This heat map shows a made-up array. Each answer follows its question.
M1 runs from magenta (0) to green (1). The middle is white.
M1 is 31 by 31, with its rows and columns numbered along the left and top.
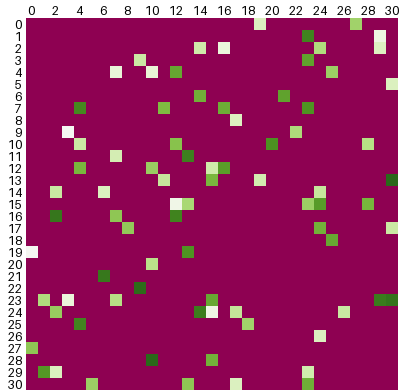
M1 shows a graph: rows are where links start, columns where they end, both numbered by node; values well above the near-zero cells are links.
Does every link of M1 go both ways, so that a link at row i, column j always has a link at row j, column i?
yes
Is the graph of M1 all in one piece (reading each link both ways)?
yes
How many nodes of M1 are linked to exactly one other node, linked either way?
8
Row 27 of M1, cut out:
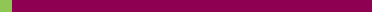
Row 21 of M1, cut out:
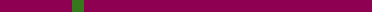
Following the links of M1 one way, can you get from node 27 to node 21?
yes
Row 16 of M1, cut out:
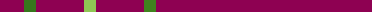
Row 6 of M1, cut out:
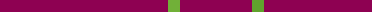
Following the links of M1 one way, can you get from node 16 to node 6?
yes
